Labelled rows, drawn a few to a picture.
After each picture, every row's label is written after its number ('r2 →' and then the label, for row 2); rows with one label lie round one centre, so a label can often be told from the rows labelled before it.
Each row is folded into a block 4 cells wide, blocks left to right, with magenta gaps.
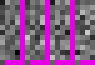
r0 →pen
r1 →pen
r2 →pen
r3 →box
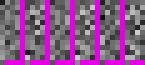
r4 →pen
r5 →box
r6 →pen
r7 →box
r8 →pen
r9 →box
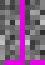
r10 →pen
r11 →pen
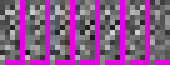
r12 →box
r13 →box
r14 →box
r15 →box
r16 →box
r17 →box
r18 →pen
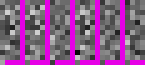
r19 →box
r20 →box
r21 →pen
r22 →box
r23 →pen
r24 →pen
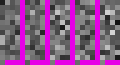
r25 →pen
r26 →pen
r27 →box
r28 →pen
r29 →box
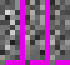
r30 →box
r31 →pen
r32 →pen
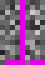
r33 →box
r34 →box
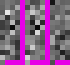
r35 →box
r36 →box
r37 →pen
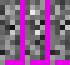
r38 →box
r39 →box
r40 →box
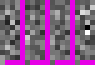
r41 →box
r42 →pen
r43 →pen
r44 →box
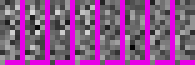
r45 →box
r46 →box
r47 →box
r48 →box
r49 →pen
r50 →pen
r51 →pen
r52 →pen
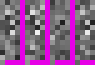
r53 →box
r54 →box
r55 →pen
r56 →box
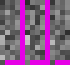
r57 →pen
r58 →pen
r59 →pen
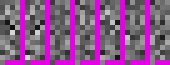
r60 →box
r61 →box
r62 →pen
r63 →pen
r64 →box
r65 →pen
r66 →pen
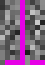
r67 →pen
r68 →box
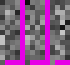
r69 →pen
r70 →pen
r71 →box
